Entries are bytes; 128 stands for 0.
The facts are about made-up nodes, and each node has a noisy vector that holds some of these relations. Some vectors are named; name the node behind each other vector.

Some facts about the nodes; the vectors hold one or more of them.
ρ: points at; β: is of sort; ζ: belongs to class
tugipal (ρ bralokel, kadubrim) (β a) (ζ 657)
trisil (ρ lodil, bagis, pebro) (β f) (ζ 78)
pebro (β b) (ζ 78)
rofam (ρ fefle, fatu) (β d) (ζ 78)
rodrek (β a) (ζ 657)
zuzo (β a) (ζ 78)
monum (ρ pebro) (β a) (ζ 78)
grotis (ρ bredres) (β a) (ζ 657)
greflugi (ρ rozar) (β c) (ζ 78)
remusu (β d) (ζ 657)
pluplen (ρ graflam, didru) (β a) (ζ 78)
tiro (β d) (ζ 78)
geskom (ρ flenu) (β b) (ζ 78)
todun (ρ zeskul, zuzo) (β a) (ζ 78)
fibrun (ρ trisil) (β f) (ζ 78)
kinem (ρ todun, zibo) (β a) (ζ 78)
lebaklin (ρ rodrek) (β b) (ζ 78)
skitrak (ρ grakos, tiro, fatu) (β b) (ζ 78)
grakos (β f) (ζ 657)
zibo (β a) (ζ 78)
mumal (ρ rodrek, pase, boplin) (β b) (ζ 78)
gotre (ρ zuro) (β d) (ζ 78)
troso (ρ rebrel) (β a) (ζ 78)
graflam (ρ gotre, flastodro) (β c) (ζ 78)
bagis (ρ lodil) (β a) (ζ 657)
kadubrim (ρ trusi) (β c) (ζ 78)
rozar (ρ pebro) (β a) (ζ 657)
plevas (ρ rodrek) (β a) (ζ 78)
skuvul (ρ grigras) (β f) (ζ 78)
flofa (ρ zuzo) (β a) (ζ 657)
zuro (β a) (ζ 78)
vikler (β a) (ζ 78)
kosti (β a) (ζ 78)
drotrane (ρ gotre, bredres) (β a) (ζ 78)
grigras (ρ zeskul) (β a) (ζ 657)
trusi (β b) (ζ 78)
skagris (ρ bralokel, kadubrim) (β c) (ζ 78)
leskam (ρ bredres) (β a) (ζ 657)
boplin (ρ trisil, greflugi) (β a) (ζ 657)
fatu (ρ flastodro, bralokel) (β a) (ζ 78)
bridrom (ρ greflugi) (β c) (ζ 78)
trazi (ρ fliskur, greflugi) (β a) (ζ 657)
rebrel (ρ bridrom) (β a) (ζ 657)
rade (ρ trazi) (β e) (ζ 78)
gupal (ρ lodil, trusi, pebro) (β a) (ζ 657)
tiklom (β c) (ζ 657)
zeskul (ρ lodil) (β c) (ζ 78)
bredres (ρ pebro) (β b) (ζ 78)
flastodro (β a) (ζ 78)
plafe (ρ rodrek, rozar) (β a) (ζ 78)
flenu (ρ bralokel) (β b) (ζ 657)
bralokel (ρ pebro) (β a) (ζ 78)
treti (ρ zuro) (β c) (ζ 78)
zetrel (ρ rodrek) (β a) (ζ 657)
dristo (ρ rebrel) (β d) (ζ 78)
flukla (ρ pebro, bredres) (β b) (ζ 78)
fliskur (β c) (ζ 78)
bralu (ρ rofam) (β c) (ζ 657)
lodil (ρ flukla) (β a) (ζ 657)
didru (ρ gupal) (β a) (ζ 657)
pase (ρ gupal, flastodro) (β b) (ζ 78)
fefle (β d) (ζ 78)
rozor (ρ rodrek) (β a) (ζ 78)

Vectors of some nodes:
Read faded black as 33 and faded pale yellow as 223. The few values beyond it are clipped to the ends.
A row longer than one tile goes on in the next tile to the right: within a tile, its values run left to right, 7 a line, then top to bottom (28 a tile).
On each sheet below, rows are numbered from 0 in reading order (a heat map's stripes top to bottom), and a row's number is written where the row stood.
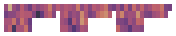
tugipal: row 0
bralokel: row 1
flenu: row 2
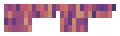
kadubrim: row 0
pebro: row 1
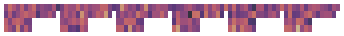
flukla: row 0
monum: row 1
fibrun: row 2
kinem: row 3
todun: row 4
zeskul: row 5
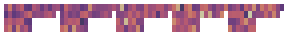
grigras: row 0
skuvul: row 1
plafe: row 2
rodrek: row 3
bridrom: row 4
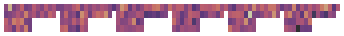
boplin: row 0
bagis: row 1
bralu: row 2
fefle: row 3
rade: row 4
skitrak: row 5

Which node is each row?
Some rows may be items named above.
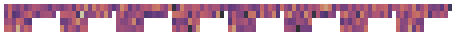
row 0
zeskul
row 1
bridrom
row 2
bralu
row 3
treti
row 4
kinem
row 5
skitrak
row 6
tiklom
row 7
bredres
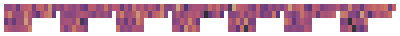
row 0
kadubrim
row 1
remusu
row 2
trusi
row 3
skagris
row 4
drotrane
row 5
flastodro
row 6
grakos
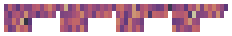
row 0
dristo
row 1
rozar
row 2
pebro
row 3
bridrom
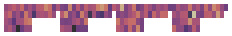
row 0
fatu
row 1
skitrak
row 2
rozar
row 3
trazi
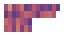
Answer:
lodil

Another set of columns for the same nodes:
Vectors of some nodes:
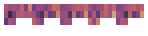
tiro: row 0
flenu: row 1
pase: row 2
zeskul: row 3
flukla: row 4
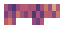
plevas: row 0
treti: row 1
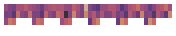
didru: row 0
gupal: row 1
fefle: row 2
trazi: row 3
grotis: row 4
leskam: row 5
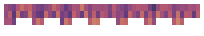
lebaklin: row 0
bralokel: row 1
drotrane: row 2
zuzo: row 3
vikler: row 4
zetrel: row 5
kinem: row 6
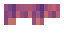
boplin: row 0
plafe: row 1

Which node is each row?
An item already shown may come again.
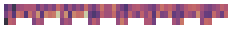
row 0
troso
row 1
skuvul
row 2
skuvul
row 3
gotre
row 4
plafe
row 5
lebaklin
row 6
graflam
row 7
fatu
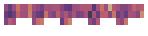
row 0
gotre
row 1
flastodro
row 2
trazi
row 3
treti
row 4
tiklom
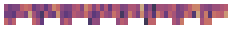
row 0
skagris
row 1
geskom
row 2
remusu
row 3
grakos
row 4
rofam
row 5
rebrel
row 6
bralu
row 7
grigras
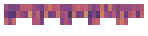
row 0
kadubrim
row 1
lebaklin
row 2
mumal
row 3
zuro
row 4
kinem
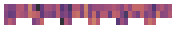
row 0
remusu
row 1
rade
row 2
dristo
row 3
kinem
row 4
skitrak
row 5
rodrek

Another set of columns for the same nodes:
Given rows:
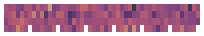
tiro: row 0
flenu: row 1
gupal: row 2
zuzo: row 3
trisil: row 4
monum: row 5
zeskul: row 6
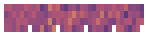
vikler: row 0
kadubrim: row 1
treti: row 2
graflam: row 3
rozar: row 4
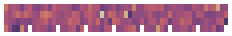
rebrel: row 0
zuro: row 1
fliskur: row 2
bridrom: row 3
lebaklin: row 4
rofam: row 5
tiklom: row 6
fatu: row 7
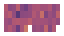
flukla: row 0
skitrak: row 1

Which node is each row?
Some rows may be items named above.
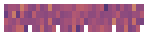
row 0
rodrek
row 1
skagris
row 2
flastodro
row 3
skuvul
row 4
skagris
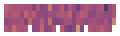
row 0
rade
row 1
skagris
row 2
dristo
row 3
skuvul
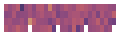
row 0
skuvul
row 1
plafe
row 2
flastodro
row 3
bralu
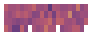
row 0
troso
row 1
grakos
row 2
mumal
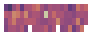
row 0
gotre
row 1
trazi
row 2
kadubrim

